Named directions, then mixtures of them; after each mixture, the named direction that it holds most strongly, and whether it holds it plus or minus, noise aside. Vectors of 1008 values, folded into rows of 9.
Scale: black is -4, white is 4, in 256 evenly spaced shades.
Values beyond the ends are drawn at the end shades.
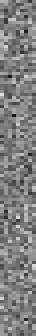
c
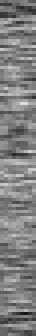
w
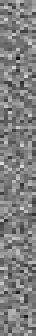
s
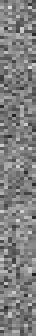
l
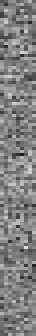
c, minus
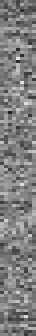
s, minus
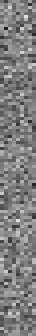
l, plus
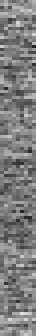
w, minus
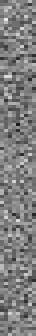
c, minus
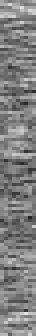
w, minus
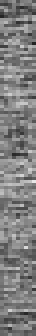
w, plus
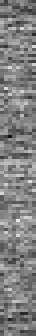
w, plus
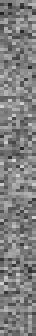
l, minus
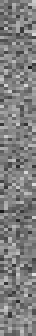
l, minus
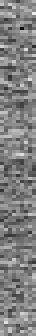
w, minus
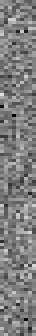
c, plus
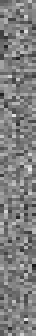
c, minus
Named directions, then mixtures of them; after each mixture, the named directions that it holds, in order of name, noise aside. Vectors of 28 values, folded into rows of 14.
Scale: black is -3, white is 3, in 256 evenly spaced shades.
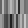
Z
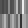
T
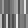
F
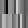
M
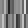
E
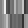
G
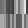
E, F, T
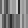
F, Z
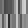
F, T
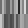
E, F, Z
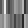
G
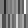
F, G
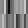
E, G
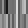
F, M, T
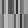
M, Z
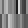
F, T, Z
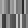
F, T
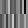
E, F, T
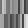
G, Z
